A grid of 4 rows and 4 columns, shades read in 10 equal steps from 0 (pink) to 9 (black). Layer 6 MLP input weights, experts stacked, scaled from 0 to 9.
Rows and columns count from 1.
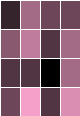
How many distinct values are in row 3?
3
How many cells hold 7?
1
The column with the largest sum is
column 3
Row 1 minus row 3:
1 -3 -4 2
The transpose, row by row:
7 4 6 5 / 3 2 6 0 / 5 6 9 6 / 5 3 3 1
